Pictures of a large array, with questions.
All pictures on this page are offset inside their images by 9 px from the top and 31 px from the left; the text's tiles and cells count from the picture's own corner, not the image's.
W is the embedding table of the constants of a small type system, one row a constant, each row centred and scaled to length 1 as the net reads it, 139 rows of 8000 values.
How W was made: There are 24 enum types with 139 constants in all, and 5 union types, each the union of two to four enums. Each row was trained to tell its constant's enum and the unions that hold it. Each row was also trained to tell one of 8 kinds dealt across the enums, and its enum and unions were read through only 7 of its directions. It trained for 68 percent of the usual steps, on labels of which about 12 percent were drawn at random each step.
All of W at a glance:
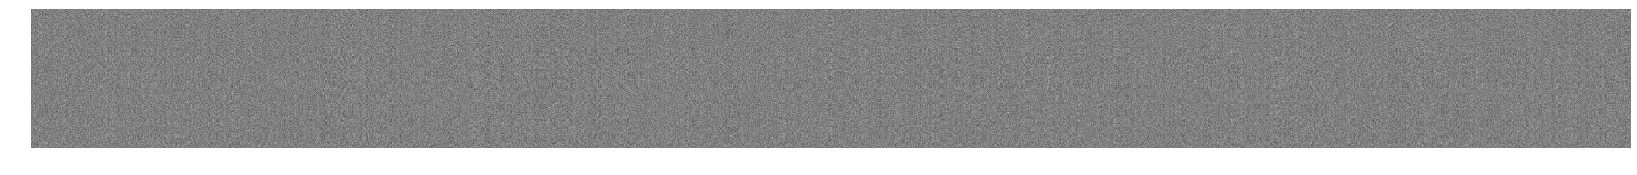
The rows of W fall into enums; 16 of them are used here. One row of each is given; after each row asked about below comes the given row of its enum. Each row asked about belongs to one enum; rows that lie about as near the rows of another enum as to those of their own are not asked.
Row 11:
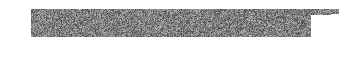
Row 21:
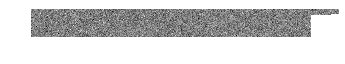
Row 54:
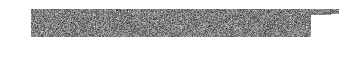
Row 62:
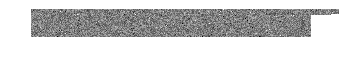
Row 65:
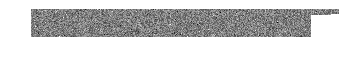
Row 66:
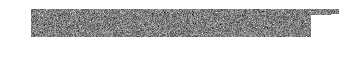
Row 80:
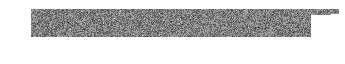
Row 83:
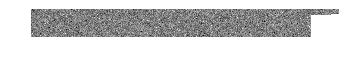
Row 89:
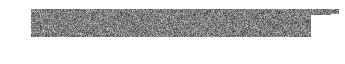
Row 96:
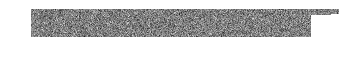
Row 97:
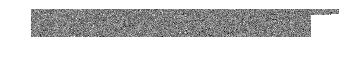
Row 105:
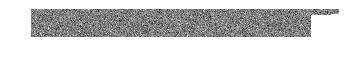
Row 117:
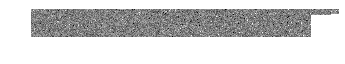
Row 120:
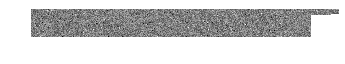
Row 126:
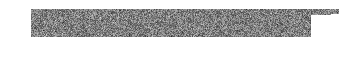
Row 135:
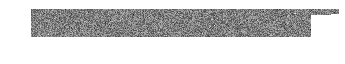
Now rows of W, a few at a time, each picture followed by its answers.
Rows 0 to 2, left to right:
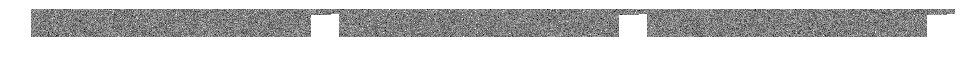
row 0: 54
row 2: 126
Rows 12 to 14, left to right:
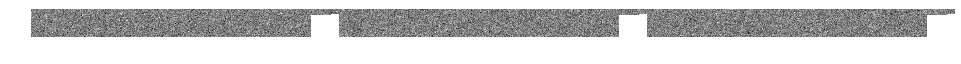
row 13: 21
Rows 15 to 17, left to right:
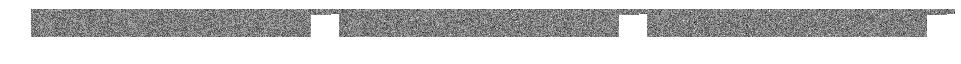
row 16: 120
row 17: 65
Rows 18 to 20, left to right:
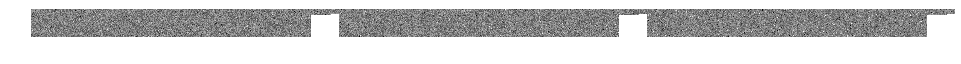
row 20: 21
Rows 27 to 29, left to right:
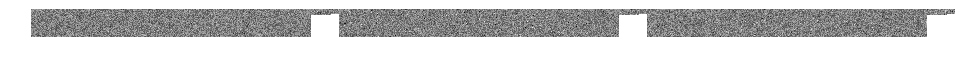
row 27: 80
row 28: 89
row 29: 97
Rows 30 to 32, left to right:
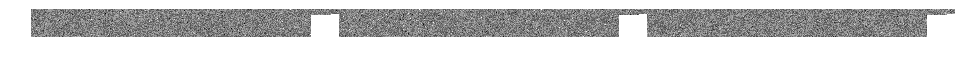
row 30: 120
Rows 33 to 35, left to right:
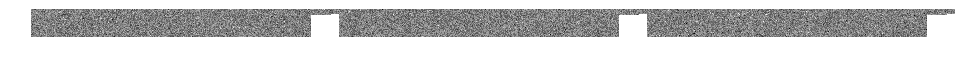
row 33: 66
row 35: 135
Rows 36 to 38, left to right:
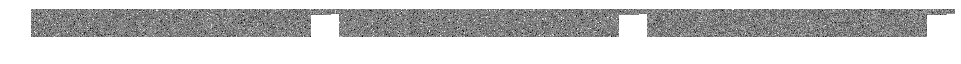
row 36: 117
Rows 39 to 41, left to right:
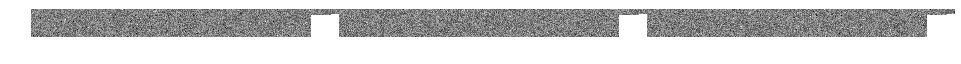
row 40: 65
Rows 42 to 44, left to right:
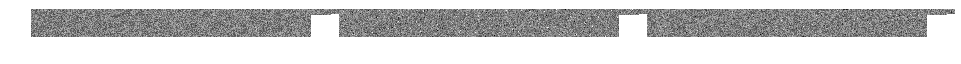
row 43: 66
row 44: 120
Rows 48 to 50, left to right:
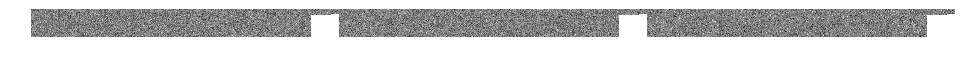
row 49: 97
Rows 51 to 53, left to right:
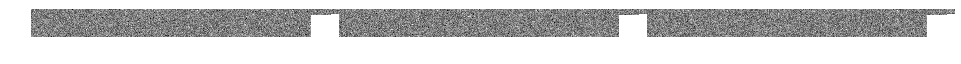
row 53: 11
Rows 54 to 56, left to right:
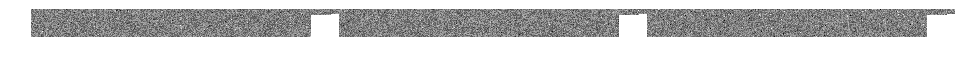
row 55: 80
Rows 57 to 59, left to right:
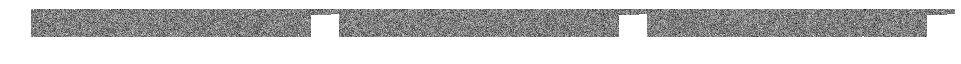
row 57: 83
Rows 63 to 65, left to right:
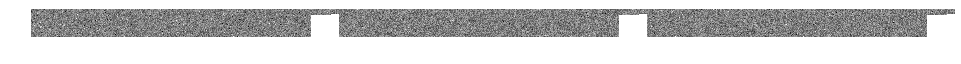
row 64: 11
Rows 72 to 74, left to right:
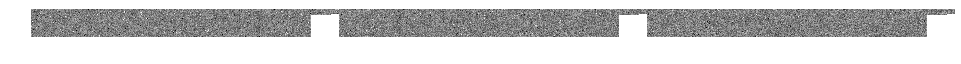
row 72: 83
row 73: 65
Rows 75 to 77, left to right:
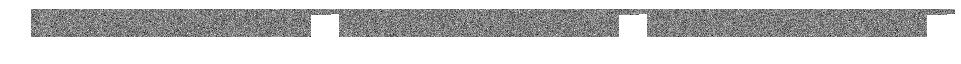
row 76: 96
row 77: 96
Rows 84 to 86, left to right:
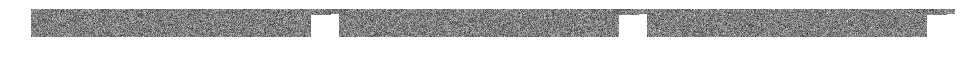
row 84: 80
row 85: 11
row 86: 126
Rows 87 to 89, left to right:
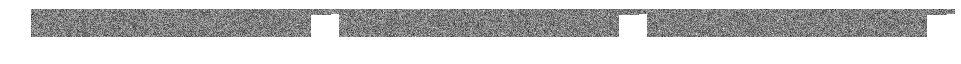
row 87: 126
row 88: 96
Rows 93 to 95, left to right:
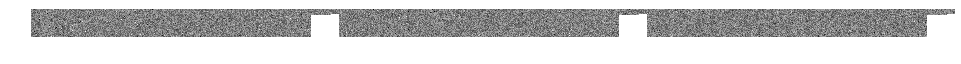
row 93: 120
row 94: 135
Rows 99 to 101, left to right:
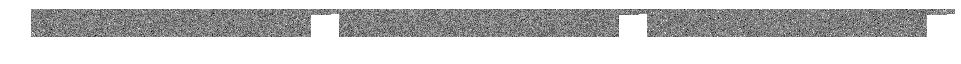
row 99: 21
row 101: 11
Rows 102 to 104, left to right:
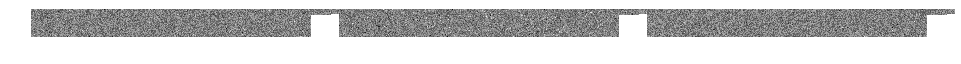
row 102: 96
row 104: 11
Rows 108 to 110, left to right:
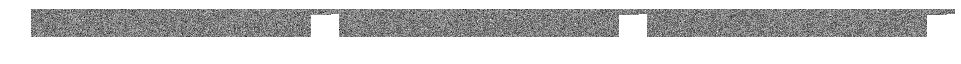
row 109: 65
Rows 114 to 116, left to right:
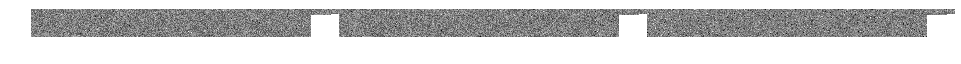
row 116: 117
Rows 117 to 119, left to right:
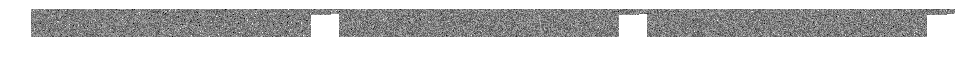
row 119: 96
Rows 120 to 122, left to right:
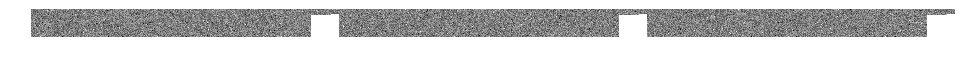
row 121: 66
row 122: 135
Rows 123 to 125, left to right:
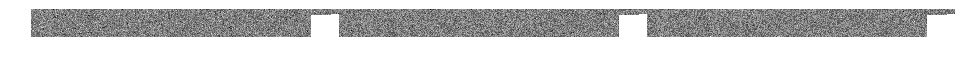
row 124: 126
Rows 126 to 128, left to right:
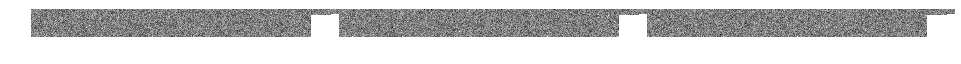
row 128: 97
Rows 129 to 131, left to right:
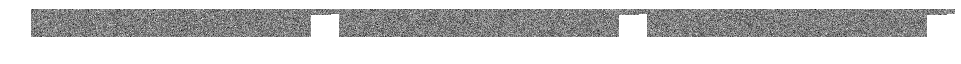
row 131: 126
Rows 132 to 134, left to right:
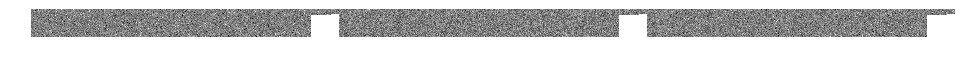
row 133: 65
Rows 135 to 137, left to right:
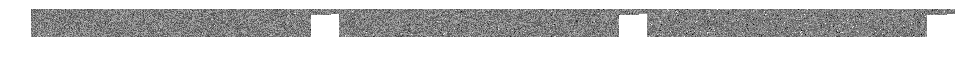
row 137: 62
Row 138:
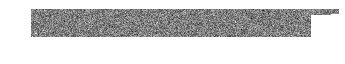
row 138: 89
